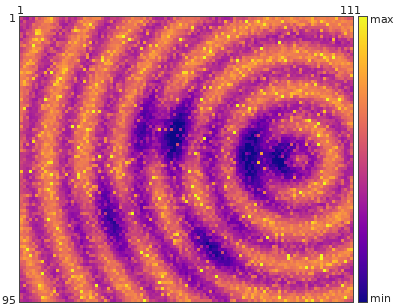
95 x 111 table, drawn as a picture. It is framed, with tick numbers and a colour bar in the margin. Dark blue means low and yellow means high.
Average level on the scale: 50%. Rings: centred on the middle right. Slope: none. Odd rows or columns: none. Dips: four.
